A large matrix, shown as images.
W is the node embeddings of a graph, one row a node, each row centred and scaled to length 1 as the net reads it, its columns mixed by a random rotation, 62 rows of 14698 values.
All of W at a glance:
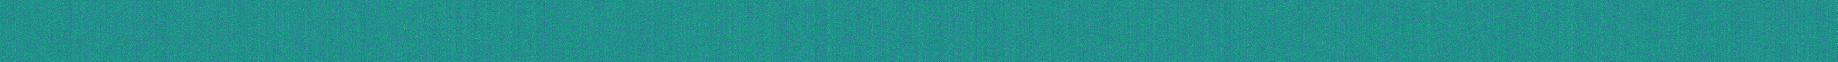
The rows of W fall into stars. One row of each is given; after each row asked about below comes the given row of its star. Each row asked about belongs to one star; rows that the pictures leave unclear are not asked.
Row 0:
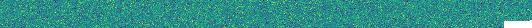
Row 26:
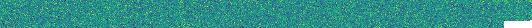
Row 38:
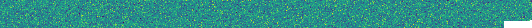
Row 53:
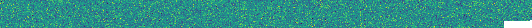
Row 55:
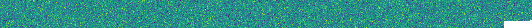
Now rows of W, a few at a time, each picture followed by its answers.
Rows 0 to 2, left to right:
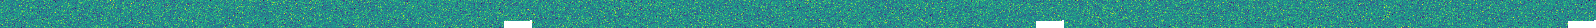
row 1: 38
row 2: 53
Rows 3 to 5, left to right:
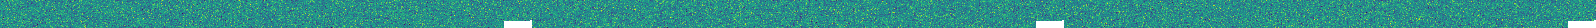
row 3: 0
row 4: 55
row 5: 38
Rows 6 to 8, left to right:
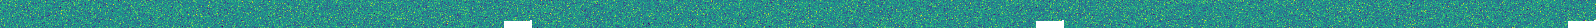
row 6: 0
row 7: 53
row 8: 53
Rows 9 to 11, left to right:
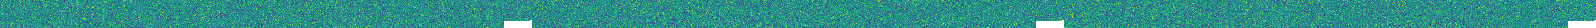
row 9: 55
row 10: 38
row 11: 26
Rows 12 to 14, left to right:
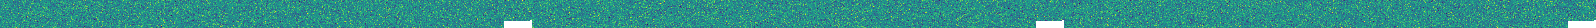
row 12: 53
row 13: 26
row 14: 53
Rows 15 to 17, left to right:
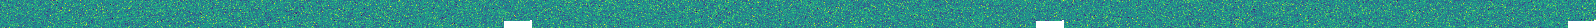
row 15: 55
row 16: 26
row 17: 53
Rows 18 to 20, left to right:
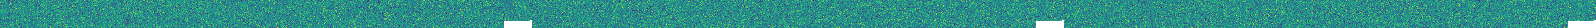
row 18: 55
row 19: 38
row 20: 38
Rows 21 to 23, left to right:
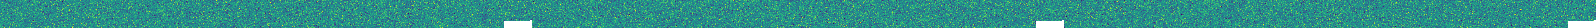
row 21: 26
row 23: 53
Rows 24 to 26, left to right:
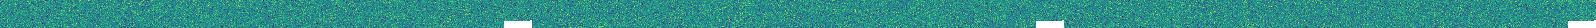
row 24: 0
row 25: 55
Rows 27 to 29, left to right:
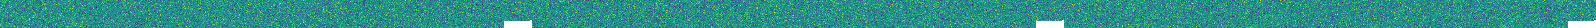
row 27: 55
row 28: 0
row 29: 26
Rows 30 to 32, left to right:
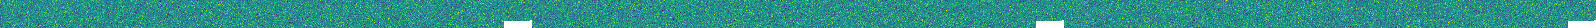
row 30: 53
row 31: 38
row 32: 55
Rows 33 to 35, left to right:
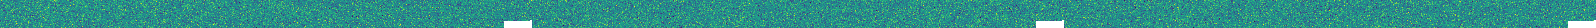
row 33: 53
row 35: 38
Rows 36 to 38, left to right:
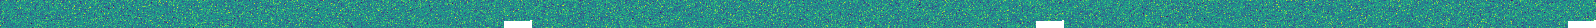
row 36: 38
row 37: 26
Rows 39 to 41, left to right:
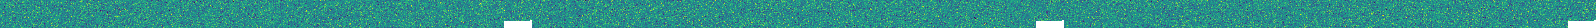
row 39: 53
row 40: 0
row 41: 53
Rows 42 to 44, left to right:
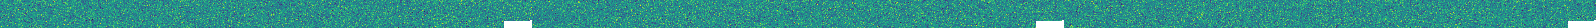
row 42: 26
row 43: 38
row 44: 0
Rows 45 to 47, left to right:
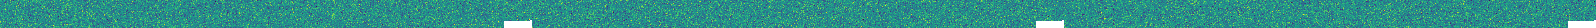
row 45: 26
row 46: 0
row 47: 55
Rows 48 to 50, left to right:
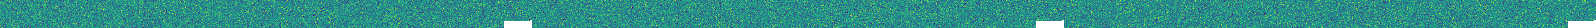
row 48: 55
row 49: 0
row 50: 26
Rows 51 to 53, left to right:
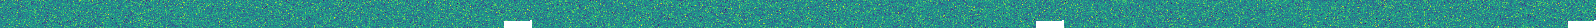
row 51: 0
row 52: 55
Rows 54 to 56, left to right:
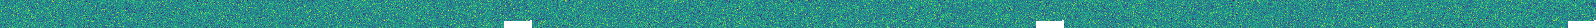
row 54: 53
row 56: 26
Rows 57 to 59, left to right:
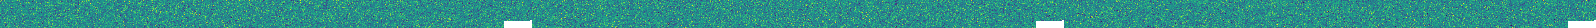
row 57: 0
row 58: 26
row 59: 53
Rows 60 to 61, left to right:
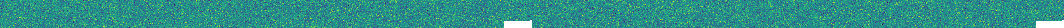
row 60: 26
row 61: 0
